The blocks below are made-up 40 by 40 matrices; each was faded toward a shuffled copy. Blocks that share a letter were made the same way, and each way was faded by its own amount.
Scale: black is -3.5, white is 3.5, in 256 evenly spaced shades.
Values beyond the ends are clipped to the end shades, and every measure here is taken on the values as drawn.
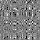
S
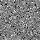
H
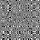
S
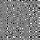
S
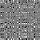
S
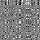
S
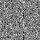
H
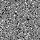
H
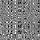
S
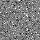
H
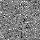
H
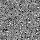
H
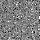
H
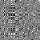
S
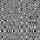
S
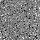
H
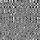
S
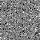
H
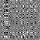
S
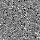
H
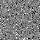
H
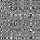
S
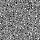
H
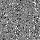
H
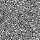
H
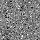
H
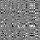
S
